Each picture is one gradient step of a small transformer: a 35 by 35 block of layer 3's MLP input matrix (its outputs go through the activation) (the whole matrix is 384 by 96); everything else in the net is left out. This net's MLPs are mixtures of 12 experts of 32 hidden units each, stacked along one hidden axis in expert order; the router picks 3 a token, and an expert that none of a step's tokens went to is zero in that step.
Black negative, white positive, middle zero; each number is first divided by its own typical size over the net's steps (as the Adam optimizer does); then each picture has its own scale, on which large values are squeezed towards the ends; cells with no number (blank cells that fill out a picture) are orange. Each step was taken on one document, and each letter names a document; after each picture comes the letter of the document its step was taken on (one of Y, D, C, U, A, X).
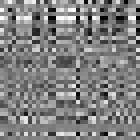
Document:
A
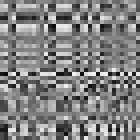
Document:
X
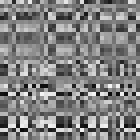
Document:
X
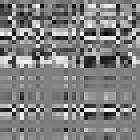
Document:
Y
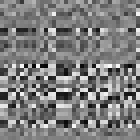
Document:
X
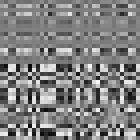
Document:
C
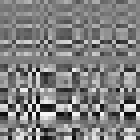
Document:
C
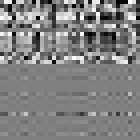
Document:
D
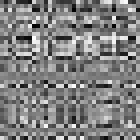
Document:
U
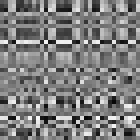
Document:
C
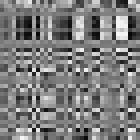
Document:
C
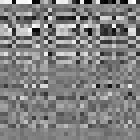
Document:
A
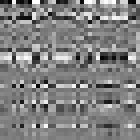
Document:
D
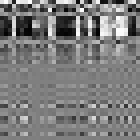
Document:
A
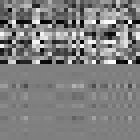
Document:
Y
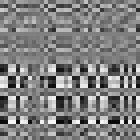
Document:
X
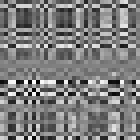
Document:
U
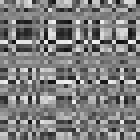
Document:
C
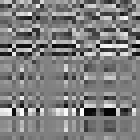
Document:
Y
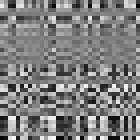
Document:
X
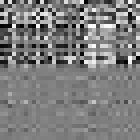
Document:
D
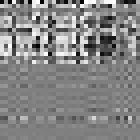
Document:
D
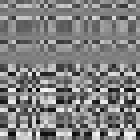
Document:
C
